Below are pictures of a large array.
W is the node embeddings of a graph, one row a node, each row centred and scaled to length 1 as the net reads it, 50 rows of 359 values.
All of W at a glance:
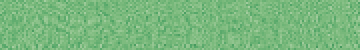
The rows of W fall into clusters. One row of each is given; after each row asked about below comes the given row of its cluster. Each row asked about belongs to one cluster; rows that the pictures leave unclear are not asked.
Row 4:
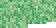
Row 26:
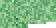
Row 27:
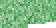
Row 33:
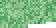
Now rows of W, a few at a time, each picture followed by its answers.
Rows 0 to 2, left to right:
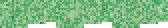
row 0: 27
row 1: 33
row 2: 26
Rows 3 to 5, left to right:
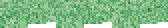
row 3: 4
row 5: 27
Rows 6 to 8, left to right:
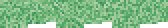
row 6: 4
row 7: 26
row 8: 27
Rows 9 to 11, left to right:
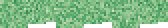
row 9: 26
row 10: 4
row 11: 33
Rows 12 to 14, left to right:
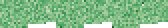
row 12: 26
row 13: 26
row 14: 27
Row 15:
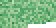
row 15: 4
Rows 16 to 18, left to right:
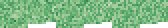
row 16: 33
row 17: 27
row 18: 27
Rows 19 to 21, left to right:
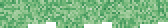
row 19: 33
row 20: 33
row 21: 33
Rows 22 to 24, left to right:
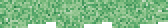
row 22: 4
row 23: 33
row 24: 26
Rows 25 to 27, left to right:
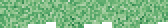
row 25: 4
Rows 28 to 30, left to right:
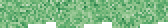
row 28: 26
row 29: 33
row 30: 33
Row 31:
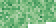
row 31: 33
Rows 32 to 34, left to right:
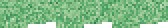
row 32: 4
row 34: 27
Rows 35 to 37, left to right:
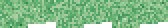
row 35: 33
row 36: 27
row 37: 4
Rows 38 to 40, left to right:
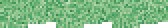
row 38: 33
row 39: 4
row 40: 4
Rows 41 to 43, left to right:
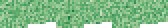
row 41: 27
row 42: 27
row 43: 4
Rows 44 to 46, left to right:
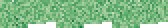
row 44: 26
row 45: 26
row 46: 26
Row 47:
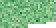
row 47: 26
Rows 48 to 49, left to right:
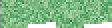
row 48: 4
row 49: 33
